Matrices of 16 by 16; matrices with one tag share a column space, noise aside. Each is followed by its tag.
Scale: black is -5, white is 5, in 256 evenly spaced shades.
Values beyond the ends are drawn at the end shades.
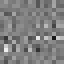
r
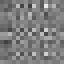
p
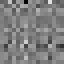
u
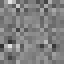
u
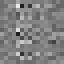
p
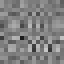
r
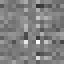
p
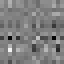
r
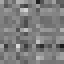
u
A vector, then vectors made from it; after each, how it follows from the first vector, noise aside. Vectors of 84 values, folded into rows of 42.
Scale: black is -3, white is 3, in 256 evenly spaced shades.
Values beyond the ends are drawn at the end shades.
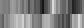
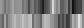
copied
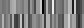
sign-scrambled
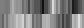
copied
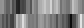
wrapped around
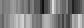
copied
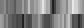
negated
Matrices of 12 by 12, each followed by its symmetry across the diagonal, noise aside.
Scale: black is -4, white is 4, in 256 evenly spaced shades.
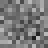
symmetric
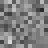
antisymmetric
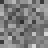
symmetric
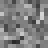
antisymmetric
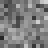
neither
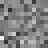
neither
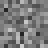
neither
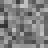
antisymmetric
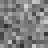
antisymmetric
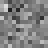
neither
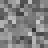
antisymmetric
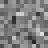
antisymmetric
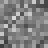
symmetric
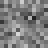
antisymmetric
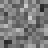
symmetric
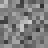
symmetric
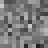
neither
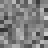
neither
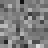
neither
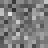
neither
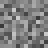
neither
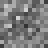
symmetric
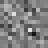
symmetric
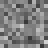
antisymmetric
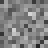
symmetric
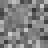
antisymmetric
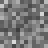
symmetric
